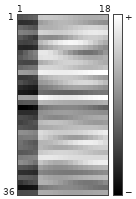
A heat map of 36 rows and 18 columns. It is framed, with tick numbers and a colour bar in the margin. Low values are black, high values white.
Seam: vertical, 20% of the way across, the right part higher. Average level on the scale: 60%. Ninth with the lowest average: middle left.
